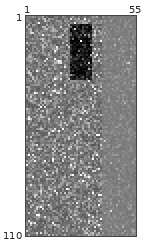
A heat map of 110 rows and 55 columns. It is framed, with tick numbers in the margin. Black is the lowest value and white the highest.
There are no regular stripes. The top middle is the ninth with the lowest average. In the top middle lies a patch that is lower than the rest. The right part is calmer, past a seam about 70% of the way across. A few values lie far out on both sides of the bulk.
